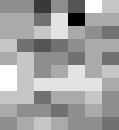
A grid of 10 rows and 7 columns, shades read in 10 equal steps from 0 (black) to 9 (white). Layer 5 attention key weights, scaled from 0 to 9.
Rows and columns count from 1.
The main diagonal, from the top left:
5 6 7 4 4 6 6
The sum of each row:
36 36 42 35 37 48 54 42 36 38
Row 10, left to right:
5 6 7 6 5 5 4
